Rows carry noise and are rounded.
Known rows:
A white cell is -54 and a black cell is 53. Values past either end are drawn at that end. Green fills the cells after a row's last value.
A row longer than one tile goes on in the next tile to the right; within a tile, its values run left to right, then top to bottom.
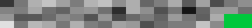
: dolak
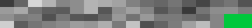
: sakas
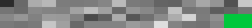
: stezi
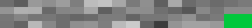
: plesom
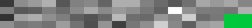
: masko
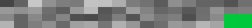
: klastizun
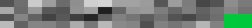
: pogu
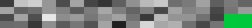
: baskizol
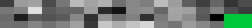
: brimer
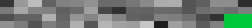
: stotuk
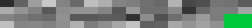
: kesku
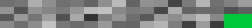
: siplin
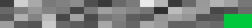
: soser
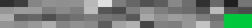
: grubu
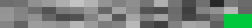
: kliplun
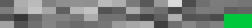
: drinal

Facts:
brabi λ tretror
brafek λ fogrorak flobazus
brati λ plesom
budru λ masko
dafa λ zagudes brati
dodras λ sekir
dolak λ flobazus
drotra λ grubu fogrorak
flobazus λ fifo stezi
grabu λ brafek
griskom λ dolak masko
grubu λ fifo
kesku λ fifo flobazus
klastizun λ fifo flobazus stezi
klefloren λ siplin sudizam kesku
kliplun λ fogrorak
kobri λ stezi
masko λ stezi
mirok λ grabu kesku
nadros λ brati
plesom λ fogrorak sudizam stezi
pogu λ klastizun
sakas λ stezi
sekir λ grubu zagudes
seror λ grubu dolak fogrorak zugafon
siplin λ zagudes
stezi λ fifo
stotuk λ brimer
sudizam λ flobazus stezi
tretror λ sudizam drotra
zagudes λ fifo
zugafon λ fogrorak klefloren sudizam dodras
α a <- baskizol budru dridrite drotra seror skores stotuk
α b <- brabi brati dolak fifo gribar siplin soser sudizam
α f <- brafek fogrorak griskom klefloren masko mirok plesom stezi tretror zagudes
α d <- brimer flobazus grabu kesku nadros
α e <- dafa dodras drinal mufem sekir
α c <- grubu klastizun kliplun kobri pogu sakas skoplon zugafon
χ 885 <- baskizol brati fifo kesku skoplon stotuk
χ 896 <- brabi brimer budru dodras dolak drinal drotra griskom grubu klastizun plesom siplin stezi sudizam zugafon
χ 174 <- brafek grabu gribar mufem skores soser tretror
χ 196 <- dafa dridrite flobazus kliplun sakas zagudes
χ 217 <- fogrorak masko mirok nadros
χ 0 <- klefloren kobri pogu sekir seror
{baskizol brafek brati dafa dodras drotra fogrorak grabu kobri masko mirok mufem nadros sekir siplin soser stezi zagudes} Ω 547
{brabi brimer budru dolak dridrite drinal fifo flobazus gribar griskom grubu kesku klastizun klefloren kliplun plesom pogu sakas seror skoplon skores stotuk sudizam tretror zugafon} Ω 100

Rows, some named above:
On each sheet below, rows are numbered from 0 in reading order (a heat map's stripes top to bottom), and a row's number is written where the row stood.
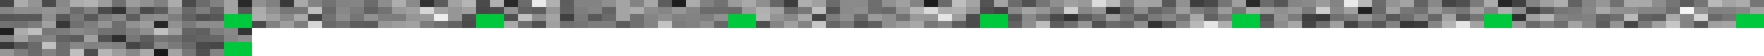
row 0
skores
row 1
fogrorak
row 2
kobri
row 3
fogrorak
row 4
klefloren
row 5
klefloren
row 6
masko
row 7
stotuk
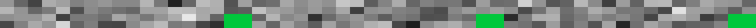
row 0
fogrorak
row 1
seror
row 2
mufem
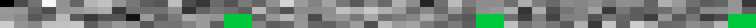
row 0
fifo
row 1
dafa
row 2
dridrite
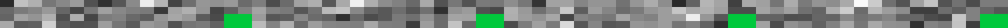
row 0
soser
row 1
sudizam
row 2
fogrorak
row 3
zugafon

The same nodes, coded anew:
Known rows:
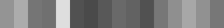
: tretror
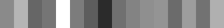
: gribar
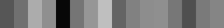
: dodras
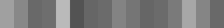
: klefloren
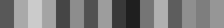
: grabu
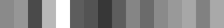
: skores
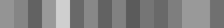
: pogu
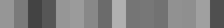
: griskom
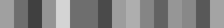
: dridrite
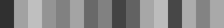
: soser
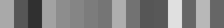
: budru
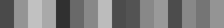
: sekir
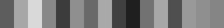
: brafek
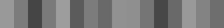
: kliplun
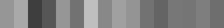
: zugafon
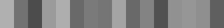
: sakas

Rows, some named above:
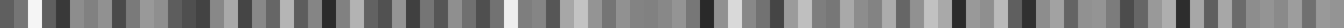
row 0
fogrorak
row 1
fifo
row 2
skoplon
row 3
stotuk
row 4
kobri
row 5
baskizol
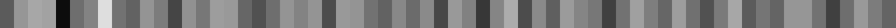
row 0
dafa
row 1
dolak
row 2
kliplun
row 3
kliplun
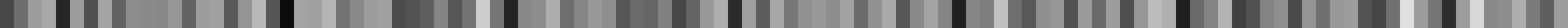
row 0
baskizol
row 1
siplin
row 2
brati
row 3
baskizol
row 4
nadros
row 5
sekir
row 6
brimer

